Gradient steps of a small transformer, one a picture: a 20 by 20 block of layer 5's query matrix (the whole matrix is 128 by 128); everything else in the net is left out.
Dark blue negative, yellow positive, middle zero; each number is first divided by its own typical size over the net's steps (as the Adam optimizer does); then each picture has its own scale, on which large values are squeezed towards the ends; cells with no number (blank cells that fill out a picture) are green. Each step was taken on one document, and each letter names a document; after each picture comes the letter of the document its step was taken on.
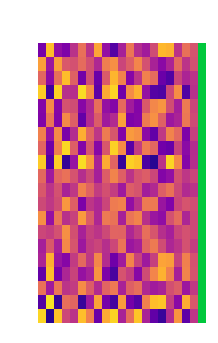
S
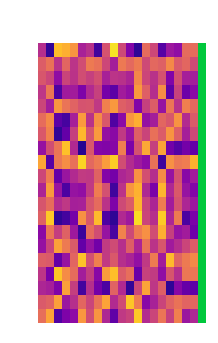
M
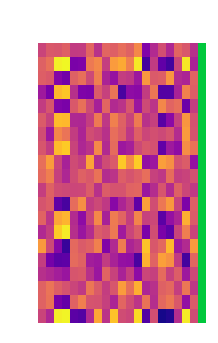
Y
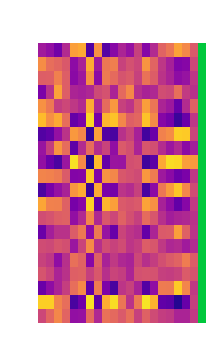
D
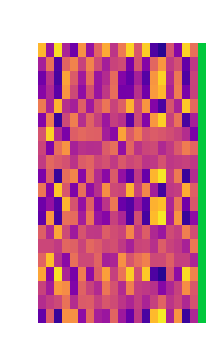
M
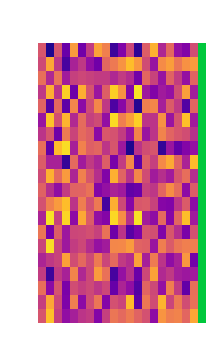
Y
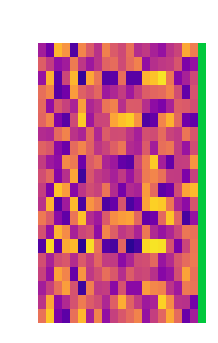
M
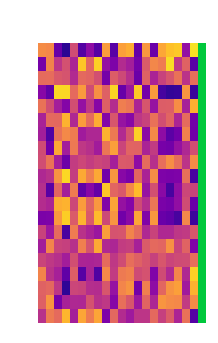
Y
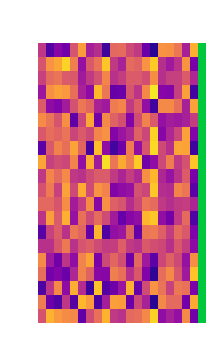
D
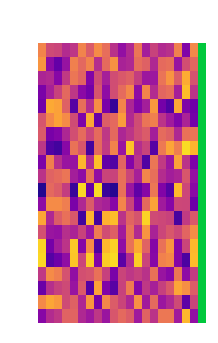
D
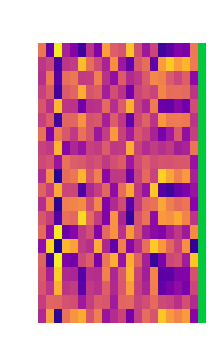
S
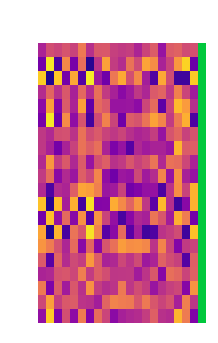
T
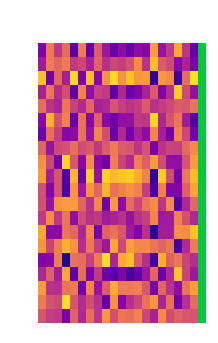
T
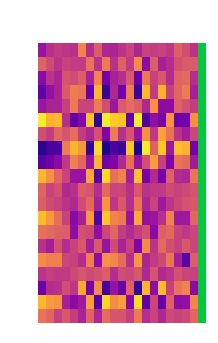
D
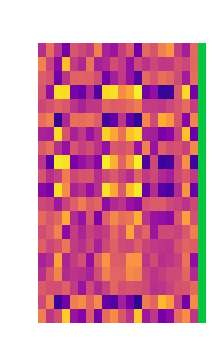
Y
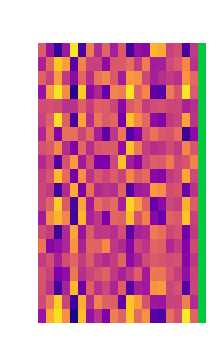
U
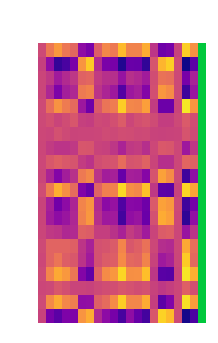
S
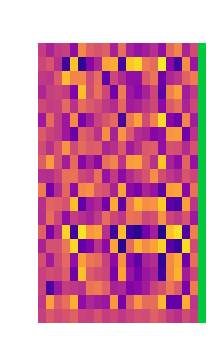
T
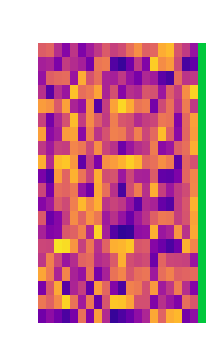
T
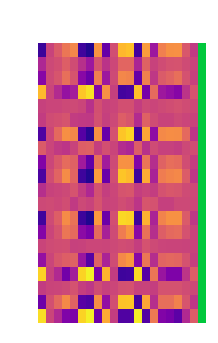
D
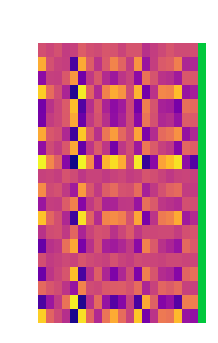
U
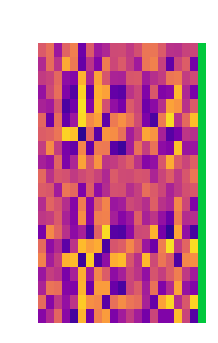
M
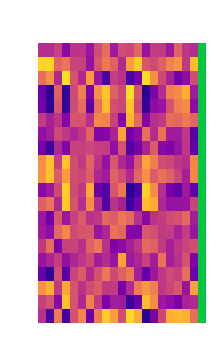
M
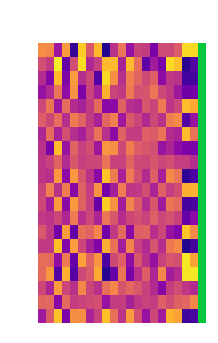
S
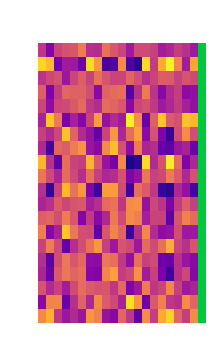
Y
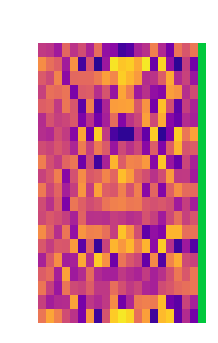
T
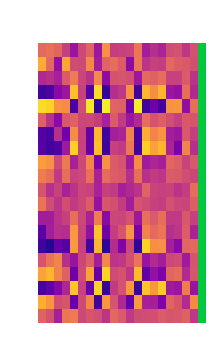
D
